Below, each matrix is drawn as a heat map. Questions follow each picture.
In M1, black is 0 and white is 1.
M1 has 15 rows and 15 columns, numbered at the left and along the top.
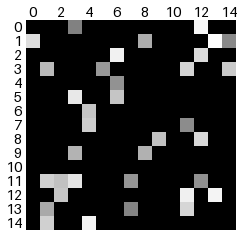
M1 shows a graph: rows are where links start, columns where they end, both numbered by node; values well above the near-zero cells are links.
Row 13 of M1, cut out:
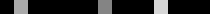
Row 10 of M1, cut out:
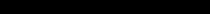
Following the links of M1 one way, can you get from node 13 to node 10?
no
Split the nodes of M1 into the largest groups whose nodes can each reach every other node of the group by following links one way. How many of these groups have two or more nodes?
2
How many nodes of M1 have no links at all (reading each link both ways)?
1
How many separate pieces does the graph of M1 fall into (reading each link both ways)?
2
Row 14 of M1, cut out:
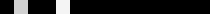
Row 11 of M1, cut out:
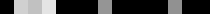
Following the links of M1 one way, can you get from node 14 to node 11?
yes
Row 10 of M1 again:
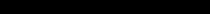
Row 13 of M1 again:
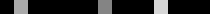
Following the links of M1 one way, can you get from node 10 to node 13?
no
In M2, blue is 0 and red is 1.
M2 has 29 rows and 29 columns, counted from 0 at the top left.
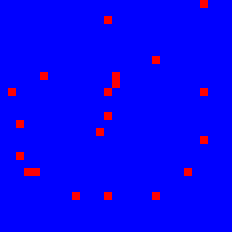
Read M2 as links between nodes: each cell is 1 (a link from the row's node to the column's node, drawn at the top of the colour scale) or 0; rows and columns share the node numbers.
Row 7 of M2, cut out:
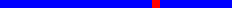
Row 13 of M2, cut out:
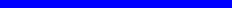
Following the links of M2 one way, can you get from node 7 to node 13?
yes
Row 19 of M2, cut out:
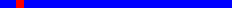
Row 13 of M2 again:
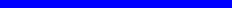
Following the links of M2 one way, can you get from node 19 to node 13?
yes
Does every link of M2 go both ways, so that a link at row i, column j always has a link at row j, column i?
no
